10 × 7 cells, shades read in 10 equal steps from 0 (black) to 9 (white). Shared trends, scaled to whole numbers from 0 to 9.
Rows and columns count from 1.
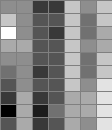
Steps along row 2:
down down same up down up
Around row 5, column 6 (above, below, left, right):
5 4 7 7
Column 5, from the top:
7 7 7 7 7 7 7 6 6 6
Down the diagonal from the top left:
5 5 3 3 7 4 8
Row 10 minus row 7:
0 1 -1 0 -1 0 0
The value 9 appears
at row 3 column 1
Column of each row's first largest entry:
5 1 1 5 5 5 7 7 7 7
